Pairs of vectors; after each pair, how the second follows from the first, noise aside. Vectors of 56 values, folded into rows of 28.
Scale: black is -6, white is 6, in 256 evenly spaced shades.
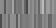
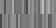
copied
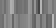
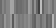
copied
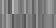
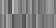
copied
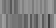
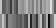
scaled up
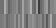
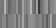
copied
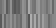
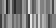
scaled up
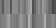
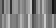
scaled up
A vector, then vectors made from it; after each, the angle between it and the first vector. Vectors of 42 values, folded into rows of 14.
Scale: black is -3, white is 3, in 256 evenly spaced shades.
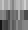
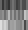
nearly opposite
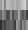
nearly parallel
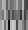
orthogonal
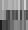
nearly parallel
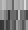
nearly parallel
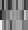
partly opposed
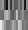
partly opposed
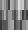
partly aligned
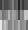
nearly opposite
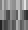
nearly parallel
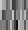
orthogonal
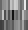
partly aligned
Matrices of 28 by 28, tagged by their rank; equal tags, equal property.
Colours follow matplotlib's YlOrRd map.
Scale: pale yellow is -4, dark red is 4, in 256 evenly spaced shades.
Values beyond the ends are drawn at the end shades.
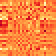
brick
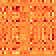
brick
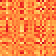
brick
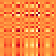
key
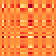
key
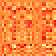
brick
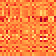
brick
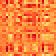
brick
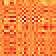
brick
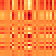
key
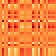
key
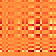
key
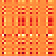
key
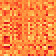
brick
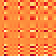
key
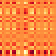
key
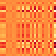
key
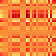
key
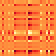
key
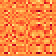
brick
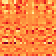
brick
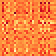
brick
